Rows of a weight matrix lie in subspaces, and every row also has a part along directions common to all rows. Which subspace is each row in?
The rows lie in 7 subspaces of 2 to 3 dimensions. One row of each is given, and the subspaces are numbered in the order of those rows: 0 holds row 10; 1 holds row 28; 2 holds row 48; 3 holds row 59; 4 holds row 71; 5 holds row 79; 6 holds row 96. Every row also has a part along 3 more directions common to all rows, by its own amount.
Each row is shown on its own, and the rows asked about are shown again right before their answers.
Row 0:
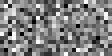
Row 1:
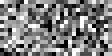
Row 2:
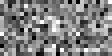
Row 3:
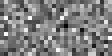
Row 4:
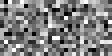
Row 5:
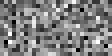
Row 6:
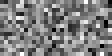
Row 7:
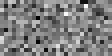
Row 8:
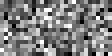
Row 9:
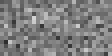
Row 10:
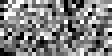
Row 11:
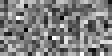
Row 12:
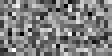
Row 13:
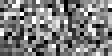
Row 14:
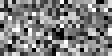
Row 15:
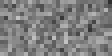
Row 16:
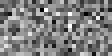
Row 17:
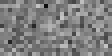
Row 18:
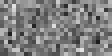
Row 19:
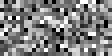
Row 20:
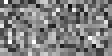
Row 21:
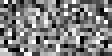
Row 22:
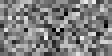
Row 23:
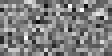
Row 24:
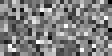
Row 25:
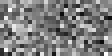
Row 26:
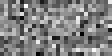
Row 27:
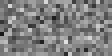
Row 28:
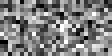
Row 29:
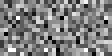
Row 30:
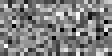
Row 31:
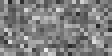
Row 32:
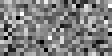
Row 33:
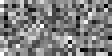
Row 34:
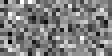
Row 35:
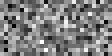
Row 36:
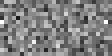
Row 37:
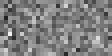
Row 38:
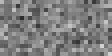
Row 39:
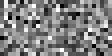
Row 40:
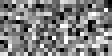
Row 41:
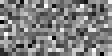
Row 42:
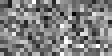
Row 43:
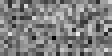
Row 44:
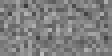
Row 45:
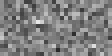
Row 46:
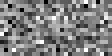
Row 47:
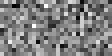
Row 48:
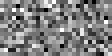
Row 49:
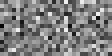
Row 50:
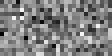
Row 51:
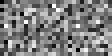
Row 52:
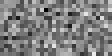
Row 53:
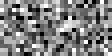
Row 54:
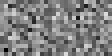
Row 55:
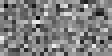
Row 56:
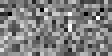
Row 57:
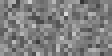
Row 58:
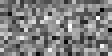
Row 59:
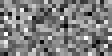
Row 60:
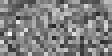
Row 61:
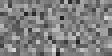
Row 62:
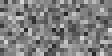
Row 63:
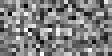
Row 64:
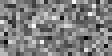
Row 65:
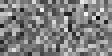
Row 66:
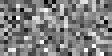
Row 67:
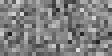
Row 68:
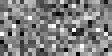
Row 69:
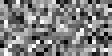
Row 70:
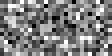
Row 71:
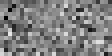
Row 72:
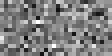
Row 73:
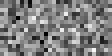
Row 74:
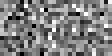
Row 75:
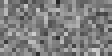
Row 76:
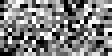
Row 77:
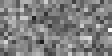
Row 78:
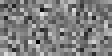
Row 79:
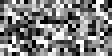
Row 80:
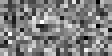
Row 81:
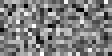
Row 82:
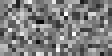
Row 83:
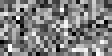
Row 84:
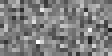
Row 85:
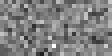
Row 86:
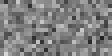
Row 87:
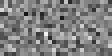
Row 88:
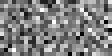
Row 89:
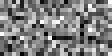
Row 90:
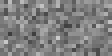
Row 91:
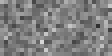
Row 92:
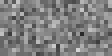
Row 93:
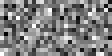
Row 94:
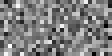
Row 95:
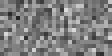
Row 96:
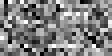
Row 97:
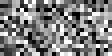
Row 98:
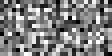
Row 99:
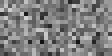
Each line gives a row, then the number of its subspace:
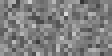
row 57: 6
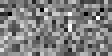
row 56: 3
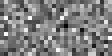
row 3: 2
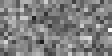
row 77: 5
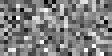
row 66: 2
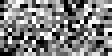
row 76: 0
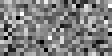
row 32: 0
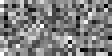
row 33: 0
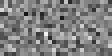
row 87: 5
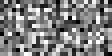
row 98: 2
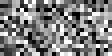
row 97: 1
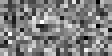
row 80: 5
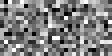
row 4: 1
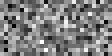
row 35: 4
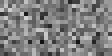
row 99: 5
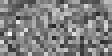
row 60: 1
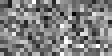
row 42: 1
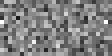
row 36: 4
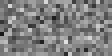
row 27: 4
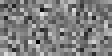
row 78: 5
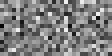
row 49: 3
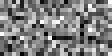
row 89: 5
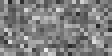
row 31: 6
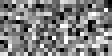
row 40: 1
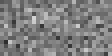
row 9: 0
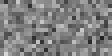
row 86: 2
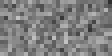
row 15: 1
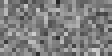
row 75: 1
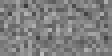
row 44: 3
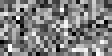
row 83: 1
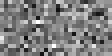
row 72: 6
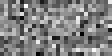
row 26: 1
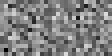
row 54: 4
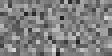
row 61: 5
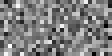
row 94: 2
